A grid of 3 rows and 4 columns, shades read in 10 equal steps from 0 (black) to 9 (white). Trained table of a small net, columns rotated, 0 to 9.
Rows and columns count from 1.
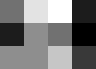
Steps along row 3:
same up down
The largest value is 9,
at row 1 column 3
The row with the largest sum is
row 1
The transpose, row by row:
4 1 5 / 8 5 5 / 9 4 7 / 1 0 2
